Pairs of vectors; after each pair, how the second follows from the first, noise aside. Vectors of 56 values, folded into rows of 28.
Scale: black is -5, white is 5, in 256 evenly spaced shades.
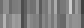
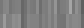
shrunk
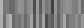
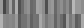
shuffled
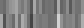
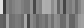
shuffled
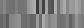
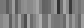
shuffled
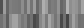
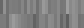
shrunk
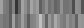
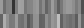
shuffled
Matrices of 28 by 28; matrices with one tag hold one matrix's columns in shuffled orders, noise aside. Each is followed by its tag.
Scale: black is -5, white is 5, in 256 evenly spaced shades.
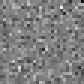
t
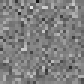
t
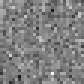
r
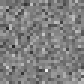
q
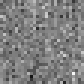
r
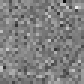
t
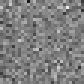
t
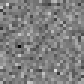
q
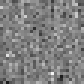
r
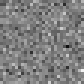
q
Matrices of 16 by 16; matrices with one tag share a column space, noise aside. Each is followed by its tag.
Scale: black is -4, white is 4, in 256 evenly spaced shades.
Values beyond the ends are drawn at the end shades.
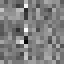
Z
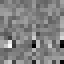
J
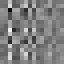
Z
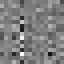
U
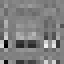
J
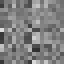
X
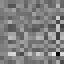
U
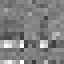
J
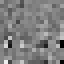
J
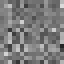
X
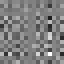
U
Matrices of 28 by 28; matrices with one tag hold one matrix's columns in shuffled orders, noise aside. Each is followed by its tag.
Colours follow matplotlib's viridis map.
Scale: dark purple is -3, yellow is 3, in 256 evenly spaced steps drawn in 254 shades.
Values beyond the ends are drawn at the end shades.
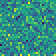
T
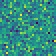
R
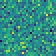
R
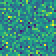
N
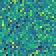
N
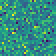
R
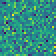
R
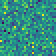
R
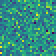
R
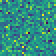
R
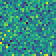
T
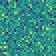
R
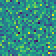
R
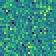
R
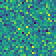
R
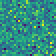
N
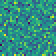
T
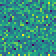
T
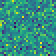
N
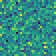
R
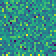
T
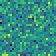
T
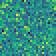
R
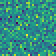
T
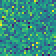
N
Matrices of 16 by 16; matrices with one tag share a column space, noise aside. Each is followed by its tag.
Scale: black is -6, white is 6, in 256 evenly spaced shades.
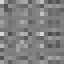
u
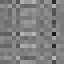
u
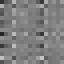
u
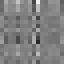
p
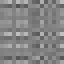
u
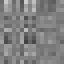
p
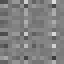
u
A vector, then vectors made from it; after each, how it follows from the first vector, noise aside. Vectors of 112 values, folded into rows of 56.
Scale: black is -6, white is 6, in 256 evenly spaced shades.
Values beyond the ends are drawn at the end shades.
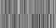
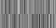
copied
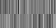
sign-scrambled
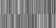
sign-scrambled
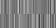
sign-scrambled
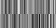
scaled up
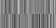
copied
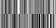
scaled up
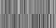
copied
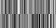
scaled up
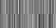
sign-scrambled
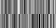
scaled up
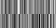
scaled up
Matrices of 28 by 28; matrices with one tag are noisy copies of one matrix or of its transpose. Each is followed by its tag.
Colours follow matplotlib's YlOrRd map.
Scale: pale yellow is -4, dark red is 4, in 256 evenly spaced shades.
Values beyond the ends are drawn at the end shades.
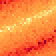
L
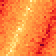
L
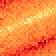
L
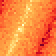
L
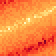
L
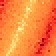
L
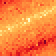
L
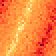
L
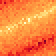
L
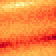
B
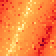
L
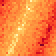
L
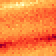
B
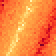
L
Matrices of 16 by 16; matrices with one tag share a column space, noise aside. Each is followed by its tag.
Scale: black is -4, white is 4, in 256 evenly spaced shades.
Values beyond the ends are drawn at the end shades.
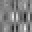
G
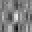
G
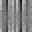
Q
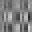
G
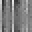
Q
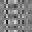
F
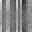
Q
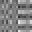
F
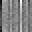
Q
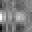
G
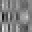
G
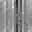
Q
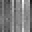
Q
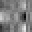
G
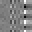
F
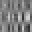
G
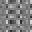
F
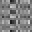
F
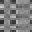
F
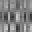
G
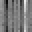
Q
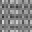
F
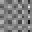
F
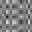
F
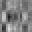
G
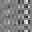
F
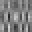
G
